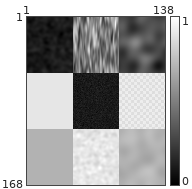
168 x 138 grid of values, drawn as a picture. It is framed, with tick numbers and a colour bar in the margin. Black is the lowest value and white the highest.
It is made of 3 by 3 panels. Panel 1,1: very low, blotchy, faint in contrast. Panel 1,2: middling, streaked downward, strong in contrast. Panel 1,3: low, smooth. Panel 2,1: very high, flat. Panel 2,2: very low, fine-grained, faint in contrast. Panel 2,3: very high, checkered, faint in contrast. Panel 3,1: high, flat. Panel 3,2: very high, blotchy, faint in contrast. Panel 3,3: high, smooth, faint in contrast.
